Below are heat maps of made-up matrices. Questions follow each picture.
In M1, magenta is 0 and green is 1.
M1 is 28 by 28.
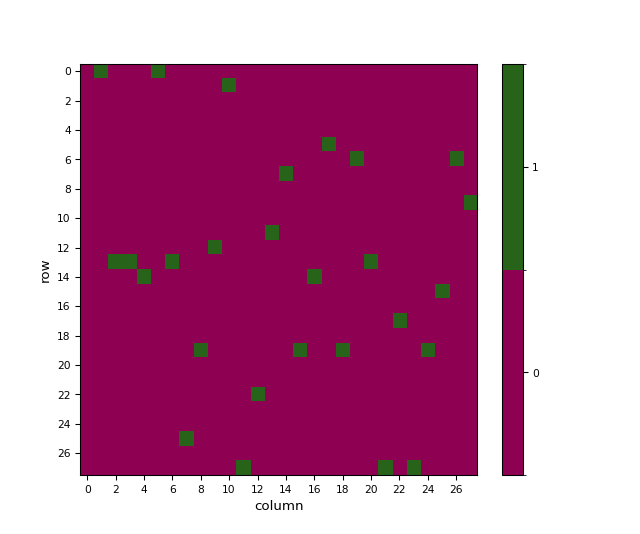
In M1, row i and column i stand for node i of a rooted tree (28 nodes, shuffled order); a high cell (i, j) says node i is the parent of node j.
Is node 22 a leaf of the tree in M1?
no
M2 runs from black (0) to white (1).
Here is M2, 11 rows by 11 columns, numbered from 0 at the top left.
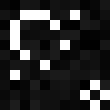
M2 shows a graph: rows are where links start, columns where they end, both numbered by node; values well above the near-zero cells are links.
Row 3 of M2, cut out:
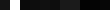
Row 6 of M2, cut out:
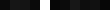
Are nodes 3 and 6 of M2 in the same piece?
yes
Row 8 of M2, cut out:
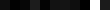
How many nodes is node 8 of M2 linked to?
1
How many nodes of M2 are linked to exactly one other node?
6
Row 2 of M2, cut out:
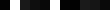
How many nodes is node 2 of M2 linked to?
2
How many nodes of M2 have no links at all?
1
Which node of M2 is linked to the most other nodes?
node 1
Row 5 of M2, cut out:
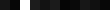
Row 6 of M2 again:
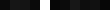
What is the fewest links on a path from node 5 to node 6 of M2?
4
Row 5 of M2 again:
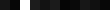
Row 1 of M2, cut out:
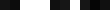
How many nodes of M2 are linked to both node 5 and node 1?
1
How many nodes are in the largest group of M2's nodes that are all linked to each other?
2
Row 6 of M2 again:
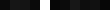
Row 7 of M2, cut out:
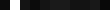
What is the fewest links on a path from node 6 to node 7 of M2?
3
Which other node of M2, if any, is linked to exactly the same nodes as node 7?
node 3
